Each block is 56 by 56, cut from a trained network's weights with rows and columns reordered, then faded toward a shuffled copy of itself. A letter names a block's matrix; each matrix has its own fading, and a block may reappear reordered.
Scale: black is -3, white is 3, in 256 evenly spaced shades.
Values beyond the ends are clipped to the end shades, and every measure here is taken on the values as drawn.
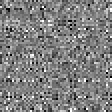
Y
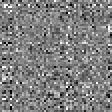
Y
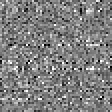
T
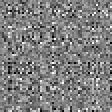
Y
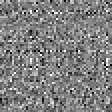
T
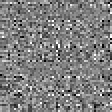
Y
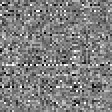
T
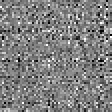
Y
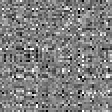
Y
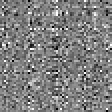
Y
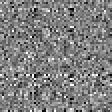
T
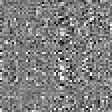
Y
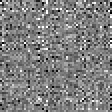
Y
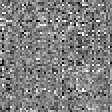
Y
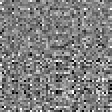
Y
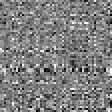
Y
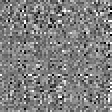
Y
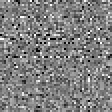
T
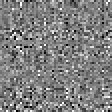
Y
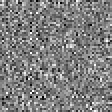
T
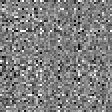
Y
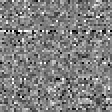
T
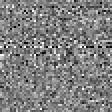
T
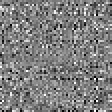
Y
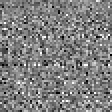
T
